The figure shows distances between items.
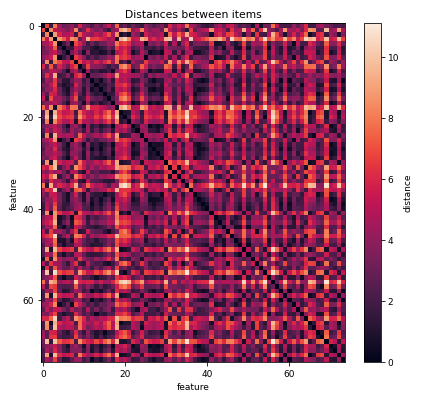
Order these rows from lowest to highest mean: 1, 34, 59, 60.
60, 34, 59, 1
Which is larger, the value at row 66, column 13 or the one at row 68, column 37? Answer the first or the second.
the first
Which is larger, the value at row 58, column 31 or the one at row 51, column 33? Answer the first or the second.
the second
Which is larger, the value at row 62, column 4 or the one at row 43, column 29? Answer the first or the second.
the first
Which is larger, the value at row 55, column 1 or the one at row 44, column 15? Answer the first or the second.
the first
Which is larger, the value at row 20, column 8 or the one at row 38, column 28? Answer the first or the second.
the first
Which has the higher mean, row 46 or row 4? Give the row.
46
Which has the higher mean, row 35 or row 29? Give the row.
35
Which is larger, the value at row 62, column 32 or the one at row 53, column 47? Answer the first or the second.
the second
